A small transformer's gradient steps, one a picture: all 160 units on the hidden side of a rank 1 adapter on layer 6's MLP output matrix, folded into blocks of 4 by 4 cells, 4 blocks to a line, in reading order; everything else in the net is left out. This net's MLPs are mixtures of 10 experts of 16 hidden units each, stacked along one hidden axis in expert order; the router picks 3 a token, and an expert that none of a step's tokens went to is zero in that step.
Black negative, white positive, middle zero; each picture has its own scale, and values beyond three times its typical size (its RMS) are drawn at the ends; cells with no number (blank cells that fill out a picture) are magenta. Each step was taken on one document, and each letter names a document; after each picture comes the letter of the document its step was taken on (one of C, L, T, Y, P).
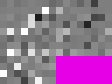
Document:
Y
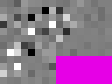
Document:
Y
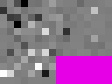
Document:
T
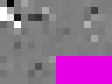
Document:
T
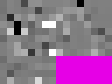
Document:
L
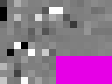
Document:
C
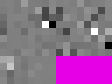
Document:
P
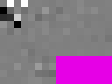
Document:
T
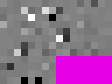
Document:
C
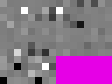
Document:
C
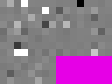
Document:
L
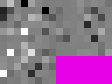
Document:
T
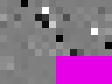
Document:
P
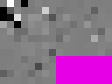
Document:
T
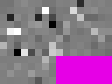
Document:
L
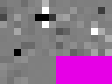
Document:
P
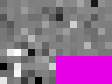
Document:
C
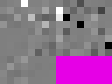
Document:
P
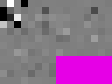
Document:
T
